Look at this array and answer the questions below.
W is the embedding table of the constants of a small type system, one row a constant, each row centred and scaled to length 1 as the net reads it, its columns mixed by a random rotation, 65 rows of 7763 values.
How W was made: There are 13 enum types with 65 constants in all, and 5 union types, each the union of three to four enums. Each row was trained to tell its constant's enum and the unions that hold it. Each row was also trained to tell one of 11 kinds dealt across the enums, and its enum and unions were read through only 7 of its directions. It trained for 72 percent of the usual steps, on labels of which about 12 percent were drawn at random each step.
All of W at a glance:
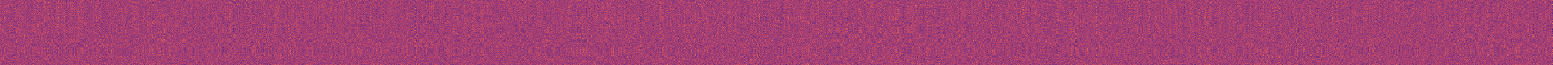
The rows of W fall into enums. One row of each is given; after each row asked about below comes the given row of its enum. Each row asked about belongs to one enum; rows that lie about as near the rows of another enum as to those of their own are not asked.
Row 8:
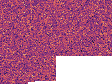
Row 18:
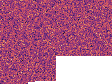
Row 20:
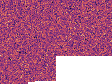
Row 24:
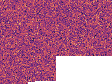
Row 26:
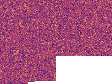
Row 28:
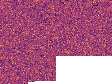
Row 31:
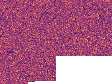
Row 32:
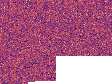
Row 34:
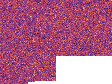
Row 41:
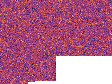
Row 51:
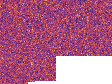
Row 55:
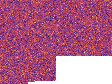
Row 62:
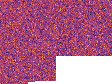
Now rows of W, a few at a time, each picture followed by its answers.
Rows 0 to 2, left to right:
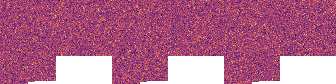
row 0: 34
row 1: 55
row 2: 24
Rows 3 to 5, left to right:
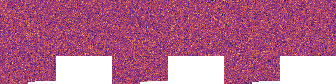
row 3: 24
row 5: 26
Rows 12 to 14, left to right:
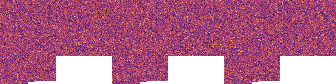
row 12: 20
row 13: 62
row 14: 28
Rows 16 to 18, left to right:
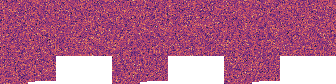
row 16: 28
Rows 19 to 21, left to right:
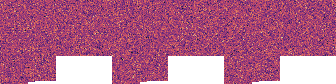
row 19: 62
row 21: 55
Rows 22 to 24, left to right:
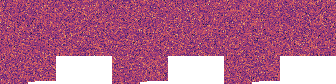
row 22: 34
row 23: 51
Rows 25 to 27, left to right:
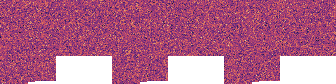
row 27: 41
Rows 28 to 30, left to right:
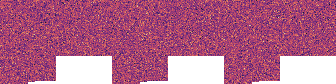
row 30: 41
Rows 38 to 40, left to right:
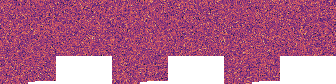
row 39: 41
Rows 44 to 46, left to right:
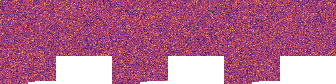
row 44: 34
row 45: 8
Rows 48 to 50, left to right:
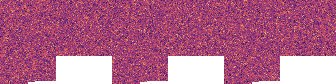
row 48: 55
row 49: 51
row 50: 51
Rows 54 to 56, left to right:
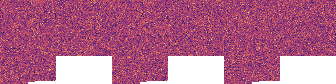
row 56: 8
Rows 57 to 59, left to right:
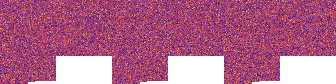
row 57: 8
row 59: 41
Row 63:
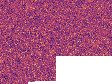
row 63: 34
